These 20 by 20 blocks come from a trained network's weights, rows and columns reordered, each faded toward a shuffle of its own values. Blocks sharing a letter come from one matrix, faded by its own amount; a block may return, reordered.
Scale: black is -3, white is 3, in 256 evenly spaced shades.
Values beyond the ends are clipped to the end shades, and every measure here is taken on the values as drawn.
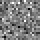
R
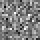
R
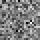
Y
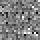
R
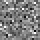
R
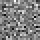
Y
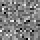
R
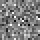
Y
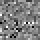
R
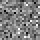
R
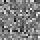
Y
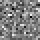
R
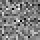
Y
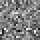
Y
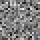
Y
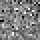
R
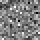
Y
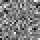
Y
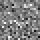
R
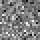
R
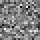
Y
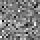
Y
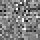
Y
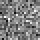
R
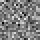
Y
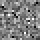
R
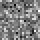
R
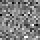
Y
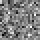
Y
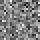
Y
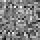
Y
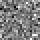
Y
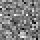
Y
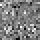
R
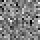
Y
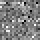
R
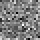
Y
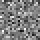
Y
